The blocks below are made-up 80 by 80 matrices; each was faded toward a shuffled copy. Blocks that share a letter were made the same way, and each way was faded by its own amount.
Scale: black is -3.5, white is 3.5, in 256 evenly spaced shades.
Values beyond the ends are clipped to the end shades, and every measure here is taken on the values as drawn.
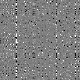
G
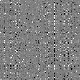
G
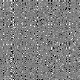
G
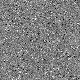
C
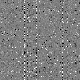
G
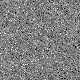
C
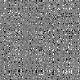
G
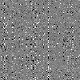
G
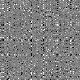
G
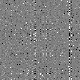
G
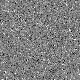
C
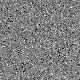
C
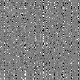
G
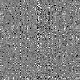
G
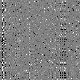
G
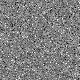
C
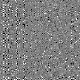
G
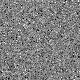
C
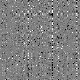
G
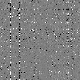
G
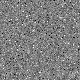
C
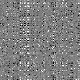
G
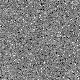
C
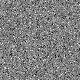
C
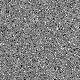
C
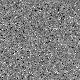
C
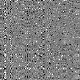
G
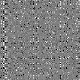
G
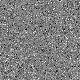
C
